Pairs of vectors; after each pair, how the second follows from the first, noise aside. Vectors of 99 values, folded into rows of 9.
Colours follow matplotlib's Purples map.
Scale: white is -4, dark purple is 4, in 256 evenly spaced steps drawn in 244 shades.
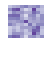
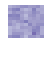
shrunk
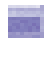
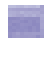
shrunk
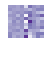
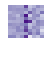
sign-scrambled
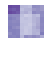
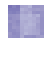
shrunk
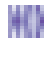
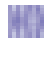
shrunk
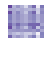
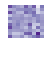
sign-scrambled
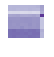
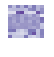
sign-scrambled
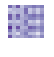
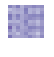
shrunk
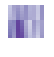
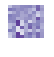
sign-scrambled
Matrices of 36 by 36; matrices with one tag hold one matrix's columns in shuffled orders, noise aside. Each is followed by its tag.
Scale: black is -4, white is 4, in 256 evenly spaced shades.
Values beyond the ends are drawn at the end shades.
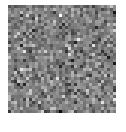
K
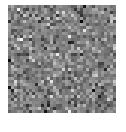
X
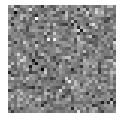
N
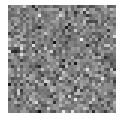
K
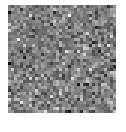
K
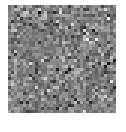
N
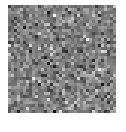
K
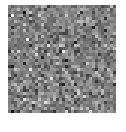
K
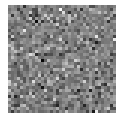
X
